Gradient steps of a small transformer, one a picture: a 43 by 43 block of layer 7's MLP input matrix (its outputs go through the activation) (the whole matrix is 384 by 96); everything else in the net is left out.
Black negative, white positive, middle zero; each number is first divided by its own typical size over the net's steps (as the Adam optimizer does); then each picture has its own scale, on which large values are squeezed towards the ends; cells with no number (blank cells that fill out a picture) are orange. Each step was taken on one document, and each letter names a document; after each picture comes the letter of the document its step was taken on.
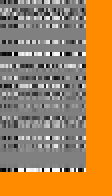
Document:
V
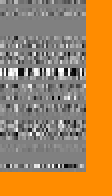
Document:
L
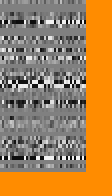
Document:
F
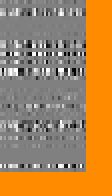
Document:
L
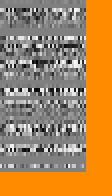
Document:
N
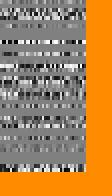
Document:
V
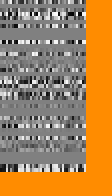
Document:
V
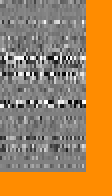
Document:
F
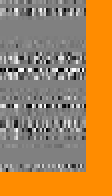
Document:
L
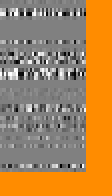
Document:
L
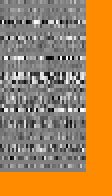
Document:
F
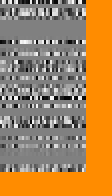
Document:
V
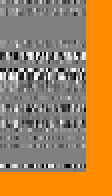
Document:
L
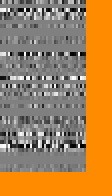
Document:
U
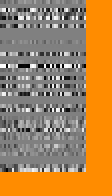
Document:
U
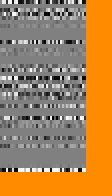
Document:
V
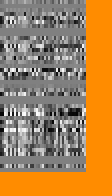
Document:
N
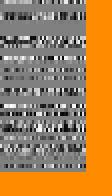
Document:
N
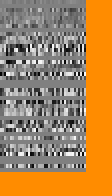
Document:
N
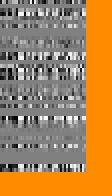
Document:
V
